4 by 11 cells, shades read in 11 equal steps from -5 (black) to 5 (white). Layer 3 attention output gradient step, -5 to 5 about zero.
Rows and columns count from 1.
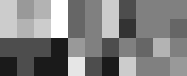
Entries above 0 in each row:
5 5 2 3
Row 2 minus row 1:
0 1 1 0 0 0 0 -1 0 0 -1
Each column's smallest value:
-4 -2 -4 -4 -1 -2 -4 -3 -1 0 -1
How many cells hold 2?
3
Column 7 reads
3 3 -2 -4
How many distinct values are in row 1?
7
